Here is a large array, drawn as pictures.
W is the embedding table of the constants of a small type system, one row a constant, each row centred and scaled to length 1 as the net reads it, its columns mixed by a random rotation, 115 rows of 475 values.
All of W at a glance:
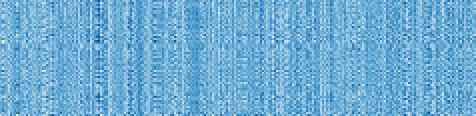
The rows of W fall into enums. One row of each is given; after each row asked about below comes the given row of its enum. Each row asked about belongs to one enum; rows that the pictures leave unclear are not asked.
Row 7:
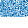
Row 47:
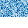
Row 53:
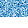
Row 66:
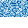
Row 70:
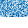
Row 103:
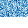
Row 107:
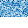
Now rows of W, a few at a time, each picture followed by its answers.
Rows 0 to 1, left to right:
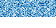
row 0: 53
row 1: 66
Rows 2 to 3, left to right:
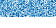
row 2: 70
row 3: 7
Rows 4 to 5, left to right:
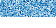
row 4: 7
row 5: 107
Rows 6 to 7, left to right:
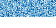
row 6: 103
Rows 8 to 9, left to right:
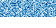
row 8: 66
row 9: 53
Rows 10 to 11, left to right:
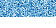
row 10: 53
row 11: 7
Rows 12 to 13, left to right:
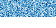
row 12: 103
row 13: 53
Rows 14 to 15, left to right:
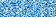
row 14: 66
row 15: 53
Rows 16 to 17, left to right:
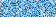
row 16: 66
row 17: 47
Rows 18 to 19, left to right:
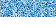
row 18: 47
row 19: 53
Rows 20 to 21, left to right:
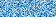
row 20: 53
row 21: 70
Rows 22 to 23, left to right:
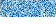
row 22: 70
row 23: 47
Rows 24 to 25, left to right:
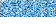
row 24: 66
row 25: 53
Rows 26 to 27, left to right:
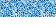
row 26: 47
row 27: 47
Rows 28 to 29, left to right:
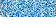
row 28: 70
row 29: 53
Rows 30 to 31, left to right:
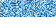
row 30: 66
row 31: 70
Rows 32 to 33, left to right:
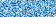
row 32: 66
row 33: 103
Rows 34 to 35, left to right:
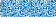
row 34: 7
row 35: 7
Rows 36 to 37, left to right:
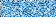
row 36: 107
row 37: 66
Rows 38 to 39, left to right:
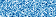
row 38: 70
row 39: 53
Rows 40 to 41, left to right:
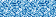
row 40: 66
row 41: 66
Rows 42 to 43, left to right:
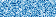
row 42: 66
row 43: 47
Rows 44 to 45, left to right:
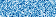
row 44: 70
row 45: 47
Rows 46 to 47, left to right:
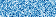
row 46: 70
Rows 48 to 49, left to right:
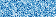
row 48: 47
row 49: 103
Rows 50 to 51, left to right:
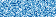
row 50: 66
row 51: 103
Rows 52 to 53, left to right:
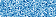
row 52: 7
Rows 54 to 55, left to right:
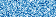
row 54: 103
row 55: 66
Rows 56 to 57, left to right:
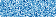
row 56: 7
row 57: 103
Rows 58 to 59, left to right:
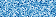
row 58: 53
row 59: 107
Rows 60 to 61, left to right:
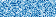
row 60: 66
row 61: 47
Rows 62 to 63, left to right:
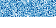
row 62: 47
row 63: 7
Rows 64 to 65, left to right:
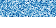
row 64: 70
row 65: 107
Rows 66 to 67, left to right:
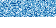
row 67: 103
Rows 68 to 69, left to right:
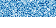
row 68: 47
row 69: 66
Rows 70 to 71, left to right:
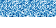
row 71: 70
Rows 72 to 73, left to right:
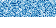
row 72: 66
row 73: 47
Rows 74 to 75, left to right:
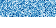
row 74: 70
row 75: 47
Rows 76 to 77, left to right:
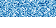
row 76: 53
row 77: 66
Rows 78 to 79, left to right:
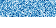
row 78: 70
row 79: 47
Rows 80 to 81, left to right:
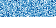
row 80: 103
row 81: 7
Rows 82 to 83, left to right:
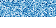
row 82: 107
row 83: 53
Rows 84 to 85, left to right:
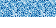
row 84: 47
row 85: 47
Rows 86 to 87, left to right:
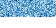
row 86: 103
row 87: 70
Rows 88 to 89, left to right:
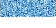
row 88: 103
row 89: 7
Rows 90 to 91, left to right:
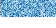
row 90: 70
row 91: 47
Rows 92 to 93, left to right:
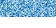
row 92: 70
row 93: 53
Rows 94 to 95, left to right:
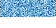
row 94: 53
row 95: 7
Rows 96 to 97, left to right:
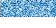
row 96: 66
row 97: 107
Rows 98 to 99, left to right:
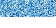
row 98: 70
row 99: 7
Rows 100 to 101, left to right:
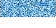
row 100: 53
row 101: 107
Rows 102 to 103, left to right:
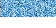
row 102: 53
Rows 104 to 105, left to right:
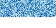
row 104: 47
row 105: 70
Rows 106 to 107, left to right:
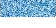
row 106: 103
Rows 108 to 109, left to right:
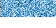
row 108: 53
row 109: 70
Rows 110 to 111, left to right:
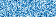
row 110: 103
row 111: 70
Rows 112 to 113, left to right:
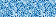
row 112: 47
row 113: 47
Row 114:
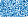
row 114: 7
